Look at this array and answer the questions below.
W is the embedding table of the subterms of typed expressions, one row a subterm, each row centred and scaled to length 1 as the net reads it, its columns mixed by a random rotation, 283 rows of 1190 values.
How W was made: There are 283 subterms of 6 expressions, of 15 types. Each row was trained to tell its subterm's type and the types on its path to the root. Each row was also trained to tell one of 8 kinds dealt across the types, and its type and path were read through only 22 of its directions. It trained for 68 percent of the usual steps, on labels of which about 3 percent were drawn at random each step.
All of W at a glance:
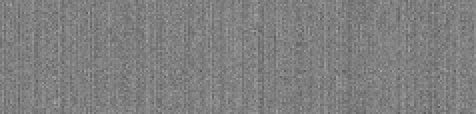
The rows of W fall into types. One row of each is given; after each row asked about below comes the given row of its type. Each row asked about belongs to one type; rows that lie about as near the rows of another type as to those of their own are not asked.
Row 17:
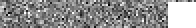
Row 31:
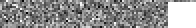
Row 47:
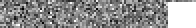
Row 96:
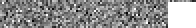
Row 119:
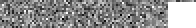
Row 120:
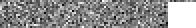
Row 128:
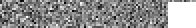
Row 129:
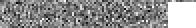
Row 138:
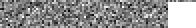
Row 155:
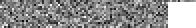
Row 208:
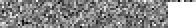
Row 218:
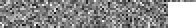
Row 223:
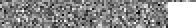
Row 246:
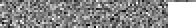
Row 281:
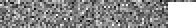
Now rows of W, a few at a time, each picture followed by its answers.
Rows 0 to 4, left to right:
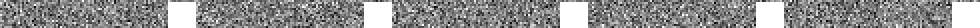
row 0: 208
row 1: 208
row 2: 128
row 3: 17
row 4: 31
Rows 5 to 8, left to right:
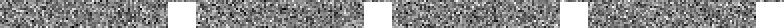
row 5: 128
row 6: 119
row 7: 218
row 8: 17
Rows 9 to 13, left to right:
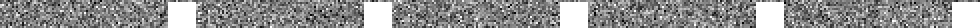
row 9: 120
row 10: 17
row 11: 208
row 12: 17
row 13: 119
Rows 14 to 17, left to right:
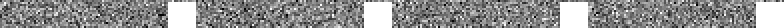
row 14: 17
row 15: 120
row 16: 208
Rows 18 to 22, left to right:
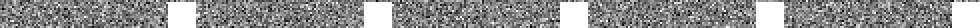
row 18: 138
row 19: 120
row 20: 129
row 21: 138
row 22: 246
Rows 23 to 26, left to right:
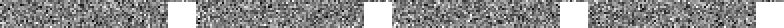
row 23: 96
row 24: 128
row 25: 47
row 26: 208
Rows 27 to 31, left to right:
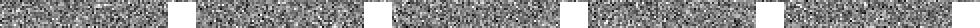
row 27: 246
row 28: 223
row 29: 218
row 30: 31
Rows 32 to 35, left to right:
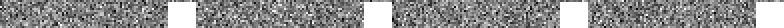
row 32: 155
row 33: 223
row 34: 128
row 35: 129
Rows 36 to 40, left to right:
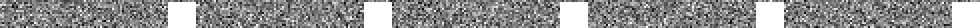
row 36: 223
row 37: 246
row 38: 120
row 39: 129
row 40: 223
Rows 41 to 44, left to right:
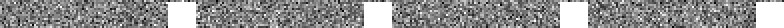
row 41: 128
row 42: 128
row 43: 17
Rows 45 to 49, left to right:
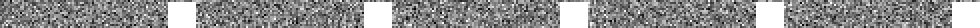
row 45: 223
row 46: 96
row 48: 47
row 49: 218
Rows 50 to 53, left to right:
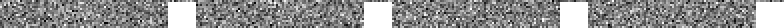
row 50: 120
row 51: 208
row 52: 281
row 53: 155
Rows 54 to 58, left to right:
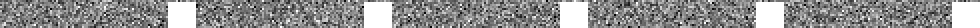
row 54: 120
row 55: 119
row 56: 17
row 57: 129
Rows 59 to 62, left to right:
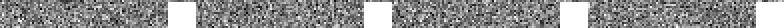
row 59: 155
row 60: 119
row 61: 246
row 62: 47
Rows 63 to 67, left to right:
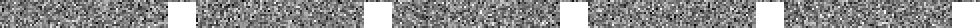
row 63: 119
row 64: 96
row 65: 218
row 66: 155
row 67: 128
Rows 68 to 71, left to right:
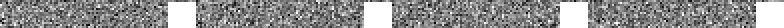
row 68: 246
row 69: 119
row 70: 120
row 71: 47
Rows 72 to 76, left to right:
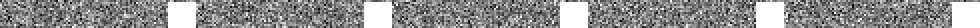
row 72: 246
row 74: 155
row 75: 128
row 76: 129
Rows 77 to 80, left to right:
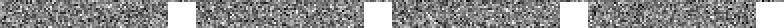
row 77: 208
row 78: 128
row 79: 223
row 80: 129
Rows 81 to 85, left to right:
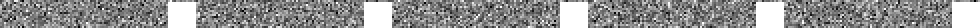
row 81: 155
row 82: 120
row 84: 31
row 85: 208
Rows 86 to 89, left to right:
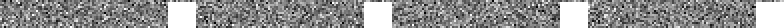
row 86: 281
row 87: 246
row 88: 17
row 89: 47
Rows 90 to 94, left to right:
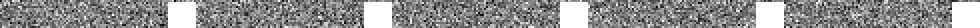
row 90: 223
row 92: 155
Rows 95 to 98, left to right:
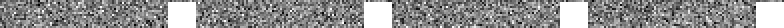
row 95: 246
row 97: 120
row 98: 119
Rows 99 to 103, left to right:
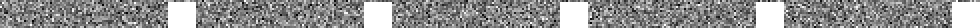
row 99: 155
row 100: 119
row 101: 120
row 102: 128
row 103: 246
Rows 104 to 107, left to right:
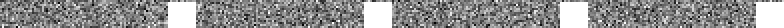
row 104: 119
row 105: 47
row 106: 120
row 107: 129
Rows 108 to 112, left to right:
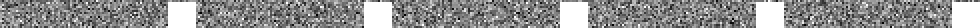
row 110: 155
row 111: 128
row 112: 138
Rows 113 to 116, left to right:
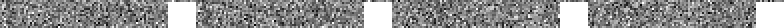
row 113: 47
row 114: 47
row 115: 120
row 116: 129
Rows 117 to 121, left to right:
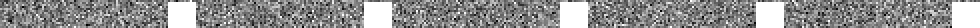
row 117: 246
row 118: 138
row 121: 119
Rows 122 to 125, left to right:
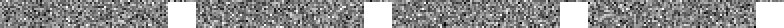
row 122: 129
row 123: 31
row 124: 218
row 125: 128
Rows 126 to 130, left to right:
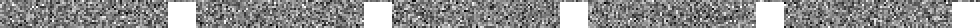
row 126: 246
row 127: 208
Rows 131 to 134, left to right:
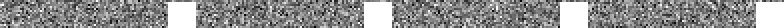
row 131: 47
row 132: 138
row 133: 281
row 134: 223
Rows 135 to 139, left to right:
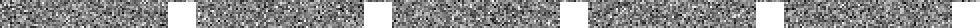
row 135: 223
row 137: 281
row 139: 119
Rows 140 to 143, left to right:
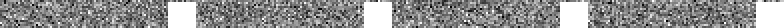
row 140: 218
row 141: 129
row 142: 31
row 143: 47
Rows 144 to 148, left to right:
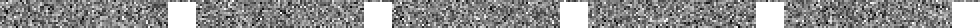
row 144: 218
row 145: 138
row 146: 246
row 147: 155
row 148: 138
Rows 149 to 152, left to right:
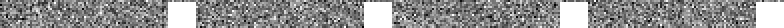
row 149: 31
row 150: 281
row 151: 119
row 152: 31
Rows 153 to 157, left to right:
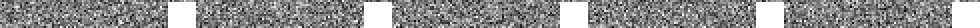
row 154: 120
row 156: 17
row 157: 246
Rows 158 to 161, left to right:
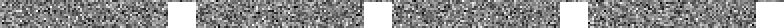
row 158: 208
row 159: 218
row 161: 47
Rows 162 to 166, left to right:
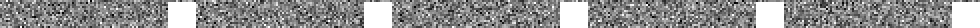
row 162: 129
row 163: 281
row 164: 246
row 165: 223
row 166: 120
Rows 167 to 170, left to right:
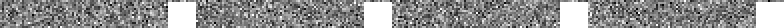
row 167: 138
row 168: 223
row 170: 129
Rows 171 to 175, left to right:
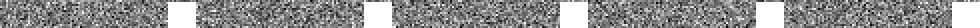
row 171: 208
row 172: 138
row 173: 155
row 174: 120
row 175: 246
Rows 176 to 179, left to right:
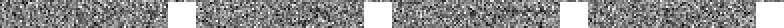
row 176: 31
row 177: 155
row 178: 31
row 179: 208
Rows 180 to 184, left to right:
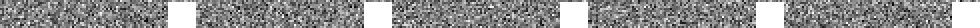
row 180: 47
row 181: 138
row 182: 246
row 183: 246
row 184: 17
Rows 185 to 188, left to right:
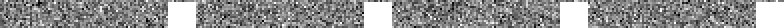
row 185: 31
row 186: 208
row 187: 129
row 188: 155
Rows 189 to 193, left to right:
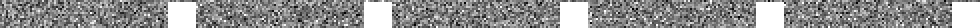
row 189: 96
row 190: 218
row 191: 208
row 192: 129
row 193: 281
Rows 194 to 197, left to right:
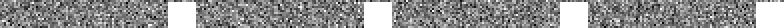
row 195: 223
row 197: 129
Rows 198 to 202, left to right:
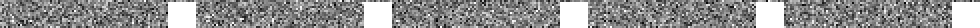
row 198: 96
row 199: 129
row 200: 120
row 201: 47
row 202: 119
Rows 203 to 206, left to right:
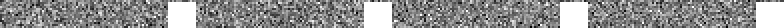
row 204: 223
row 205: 96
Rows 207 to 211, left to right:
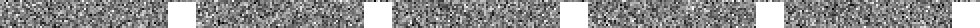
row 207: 120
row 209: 208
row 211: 129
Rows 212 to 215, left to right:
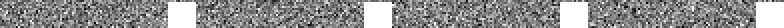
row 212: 119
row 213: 223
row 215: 120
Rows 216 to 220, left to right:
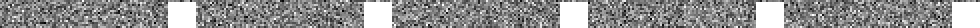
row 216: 281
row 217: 128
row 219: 119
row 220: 96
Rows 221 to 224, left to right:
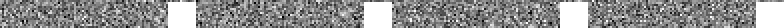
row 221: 138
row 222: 119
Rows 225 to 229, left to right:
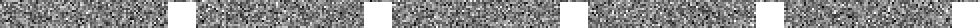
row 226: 31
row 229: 138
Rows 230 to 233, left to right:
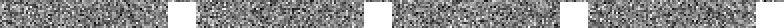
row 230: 47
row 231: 138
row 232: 281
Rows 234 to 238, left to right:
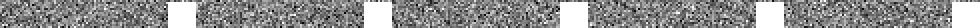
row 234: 17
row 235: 17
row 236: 128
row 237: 120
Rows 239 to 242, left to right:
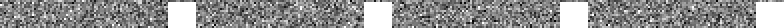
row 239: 281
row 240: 119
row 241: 96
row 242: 96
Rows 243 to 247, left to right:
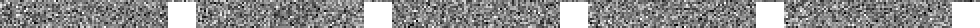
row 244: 31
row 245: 246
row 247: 128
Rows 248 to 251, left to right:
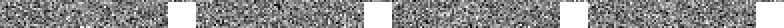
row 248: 120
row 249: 96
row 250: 17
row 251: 223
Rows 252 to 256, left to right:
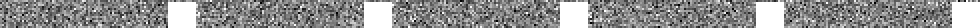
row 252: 281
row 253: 138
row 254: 223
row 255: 128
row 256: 129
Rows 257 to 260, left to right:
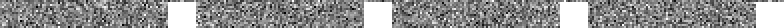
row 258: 246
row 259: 223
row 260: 128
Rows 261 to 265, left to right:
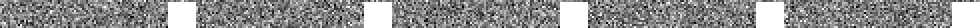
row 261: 96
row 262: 119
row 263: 119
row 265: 128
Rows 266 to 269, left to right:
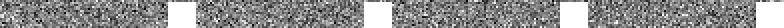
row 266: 119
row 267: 155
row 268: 281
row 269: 17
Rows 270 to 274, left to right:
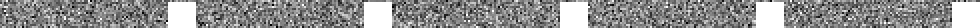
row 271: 208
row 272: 31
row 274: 129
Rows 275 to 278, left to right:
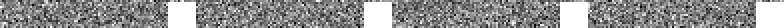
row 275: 47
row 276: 17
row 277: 96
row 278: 17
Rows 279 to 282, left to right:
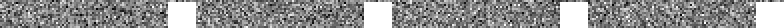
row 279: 246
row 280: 17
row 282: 223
